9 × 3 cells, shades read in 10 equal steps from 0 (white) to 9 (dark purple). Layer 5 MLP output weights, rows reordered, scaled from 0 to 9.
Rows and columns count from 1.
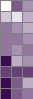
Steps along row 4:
same down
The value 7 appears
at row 7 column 1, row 7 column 2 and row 7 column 3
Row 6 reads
9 3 4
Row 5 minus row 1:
5 -2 1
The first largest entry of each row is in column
2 3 1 1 1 1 1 1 1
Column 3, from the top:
4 3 3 4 5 4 7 3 5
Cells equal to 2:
1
